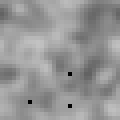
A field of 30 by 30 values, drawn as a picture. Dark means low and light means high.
The values are skewed, with a long tail toward low values. On average the colour sits 60% of the way up the scale. The texture is blotchy. Neither half mirrors the other. Three lone cells stand out, each far lower than its neighbours.
